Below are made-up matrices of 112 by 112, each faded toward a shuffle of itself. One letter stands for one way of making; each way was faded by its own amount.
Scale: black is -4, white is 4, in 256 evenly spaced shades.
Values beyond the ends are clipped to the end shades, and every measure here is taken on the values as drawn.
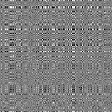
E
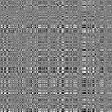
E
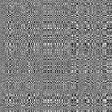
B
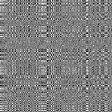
E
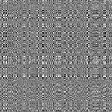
B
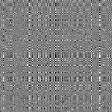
E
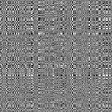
B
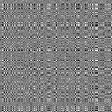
E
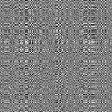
B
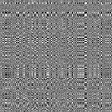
B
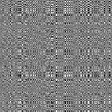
B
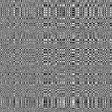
E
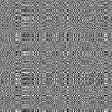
B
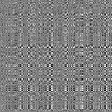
B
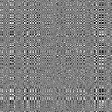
E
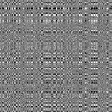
E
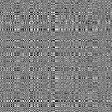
B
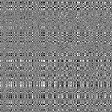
E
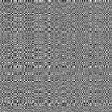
B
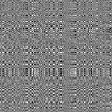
B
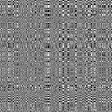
B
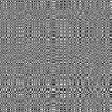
B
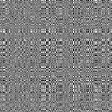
B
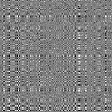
E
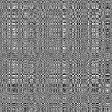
B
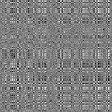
E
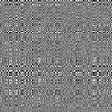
B
